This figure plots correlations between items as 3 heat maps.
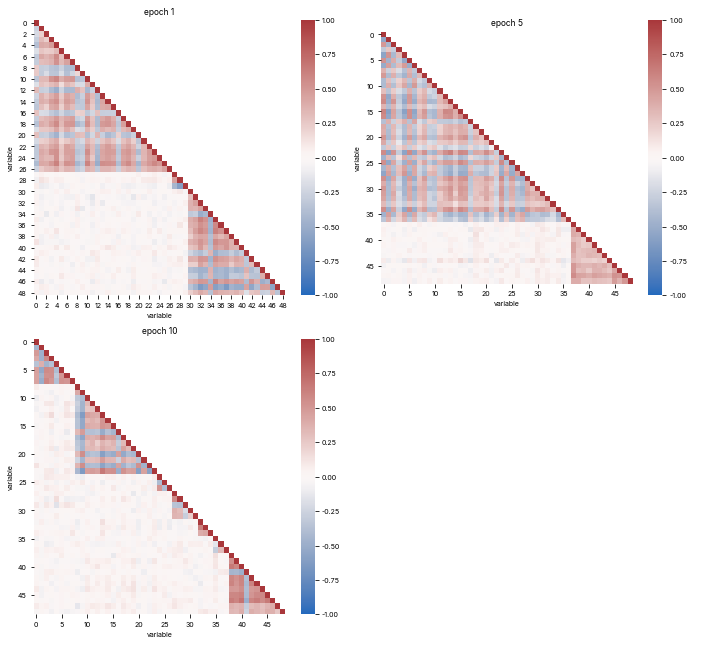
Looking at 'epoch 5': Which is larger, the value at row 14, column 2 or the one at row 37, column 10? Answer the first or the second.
the first
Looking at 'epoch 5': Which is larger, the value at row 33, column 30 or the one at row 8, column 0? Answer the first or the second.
the second
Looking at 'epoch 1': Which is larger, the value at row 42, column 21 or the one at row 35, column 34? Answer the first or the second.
the first
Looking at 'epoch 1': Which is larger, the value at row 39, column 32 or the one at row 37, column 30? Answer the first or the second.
the first
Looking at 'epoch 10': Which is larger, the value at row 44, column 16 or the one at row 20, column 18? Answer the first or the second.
the first
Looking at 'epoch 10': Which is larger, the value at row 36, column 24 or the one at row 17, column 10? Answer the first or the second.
the second
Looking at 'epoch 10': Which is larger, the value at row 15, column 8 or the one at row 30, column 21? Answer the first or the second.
the second
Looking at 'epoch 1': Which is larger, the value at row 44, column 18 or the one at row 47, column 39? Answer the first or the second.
the first
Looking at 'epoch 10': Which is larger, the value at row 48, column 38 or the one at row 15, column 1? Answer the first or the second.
the first
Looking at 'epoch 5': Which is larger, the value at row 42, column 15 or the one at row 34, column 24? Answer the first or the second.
the first
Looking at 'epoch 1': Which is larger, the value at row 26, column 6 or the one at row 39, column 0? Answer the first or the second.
the first
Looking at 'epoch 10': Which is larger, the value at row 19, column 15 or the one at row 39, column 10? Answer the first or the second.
the first
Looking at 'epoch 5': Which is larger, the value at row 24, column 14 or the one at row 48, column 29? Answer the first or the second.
the second
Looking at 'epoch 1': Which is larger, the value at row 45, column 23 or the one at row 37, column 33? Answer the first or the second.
the second
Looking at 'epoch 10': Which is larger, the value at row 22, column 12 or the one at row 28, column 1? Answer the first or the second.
the second
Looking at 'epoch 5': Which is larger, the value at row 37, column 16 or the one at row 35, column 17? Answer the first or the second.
the second
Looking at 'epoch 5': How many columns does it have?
49
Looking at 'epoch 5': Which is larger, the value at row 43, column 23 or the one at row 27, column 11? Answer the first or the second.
the first
